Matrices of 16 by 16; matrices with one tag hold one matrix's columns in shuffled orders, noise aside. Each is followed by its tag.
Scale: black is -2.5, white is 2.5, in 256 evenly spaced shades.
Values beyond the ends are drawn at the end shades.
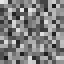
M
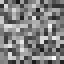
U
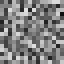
M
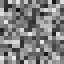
M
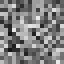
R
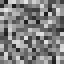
M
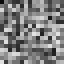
R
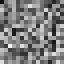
R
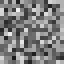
M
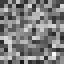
U
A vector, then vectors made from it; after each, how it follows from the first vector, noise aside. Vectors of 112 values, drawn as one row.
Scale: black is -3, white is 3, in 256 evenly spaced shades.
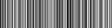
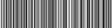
negated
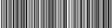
negated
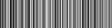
wrapped around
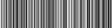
negated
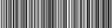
negated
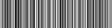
wrapped around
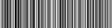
wrapped around
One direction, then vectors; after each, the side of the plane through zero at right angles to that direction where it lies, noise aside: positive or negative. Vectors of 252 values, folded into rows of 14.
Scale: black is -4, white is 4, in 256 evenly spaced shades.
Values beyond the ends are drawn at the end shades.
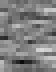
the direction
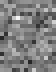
positive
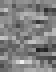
negative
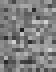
positive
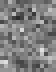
positive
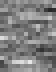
negative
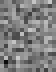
positive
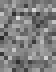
positive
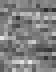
negative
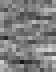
positive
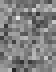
positive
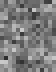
positive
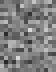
positive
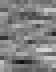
positive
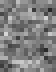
negative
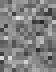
negative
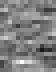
negative
